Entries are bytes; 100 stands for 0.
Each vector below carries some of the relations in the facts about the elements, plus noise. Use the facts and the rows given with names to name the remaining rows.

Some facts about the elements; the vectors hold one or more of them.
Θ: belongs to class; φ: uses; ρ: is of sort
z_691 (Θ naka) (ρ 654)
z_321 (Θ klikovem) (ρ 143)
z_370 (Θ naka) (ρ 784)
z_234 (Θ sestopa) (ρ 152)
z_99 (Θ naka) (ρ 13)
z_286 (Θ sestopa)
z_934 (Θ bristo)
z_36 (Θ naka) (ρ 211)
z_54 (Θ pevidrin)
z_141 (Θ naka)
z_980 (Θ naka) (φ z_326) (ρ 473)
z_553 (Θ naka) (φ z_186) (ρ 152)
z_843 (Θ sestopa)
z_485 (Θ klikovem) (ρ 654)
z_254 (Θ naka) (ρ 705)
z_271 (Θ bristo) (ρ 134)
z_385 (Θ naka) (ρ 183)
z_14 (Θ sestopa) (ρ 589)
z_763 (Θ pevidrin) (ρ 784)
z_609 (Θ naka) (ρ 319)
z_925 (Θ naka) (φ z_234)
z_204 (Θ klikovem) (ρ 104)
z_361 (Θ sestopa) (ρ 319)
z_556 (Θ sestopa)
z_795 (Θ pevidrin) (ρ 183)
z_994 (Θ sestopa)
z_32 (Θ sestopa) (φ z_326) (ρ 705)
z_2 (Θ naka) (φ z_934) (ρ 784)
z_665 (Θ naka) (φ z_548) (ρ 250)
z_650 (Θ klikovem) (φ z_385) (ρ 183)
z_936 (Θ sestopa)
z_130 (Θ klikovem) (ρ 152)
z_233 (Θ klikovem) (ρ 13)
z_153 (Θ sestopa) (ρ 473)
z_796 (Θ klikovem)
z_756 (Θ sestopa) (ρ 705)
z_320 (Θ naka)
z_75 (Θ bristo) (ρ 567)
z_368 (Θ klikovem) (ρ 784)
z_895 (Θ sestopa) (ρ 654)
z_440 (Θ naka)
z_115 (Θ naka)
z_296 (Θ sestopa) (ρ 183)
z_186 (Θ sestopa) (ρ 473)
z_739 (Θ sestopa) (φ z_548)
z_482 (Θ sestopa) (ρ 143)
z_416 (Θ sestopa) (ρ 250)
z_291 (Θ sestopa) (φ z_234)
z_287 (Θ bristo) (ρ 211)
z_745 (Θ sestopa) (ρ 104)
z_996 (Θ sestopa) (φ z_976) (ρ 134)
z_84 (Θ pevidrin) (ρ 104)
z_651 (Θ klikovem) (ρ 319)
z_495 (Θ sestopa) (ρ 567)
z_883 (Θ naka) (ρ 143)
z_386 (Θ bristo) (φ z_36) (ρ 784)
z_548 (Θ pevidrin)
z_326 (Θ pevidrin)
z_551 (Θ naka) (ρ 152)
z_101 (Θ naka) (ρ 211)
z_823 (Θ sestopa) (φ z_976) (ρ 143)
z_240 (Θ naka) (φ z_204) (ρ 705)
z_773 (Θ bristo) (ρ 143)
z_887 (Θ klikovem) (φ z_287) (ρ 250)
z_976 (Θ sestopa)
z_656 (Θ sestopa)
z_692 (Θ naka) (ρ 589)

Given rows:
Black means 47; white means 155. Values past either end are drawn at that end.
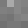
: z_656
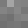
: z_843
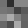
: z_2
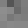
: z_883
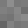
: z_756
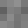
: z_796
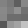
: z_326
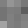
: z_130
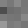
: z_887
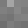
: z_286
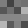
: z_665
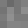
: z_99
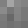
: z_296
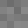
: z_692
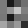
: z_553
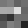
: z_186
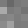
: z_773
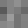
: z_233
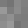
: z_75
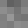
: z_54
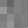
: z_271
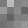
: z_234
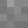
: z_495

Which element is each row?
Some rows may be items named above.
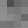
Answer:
z_84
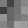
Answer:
z_925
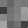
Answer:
z_996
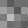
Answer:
z_548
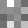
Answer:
z_36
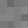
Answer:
z_370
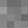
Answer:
z_795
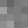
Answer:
z_773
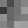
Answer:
z_925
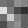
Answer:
z_934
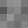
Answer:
z_368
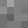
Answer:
z_416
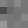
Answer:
z_887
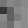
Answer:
z_291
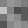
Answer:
z_385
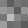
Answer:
z_548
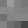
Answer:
z_976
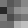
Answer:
z_980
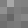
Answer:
z_416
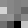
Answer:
z_204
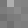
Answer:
z_14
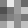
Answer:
z_386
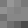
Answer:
z_976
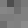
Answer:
z_254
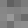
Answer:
z_763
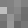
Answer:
z_287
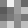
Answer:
z_386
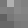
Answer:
z_153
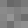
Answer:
z_763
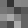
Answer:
z_2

